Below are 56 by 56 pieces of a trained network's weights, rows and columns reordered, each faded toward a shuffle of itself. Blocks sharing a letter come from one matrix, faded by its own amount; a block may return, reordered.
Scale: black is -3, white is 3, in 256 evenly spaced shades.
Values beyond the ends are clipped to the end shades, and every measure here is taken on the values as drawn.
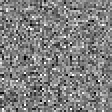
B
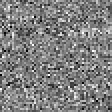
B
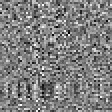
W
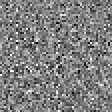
B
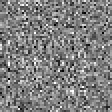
W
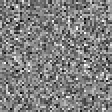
W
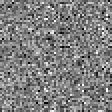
B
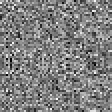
W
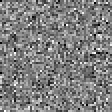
B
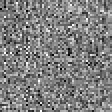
B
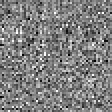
W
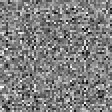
B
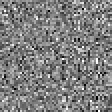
W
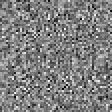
W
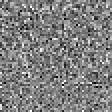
B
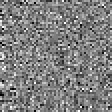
W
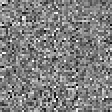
B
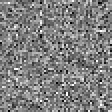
B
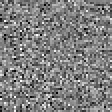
B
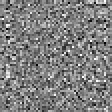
W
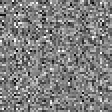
W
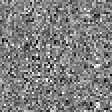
B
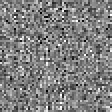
B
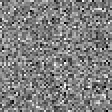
W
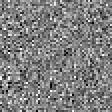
W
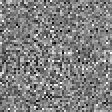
B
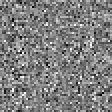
B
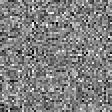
W
